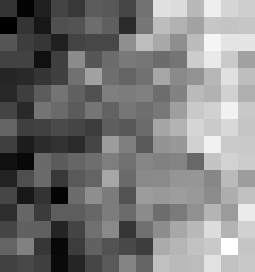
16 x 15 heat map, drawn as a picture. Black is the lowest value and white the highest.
The top left is the ninth with the lowest average. No regular stripes run through it. Values rise toward the right. No row or column stands out.
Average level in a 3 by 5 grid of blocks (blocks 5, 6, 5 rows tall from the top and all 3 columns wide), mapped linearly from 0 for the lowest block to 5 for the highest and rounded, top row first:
01245 / 11235 / 11245
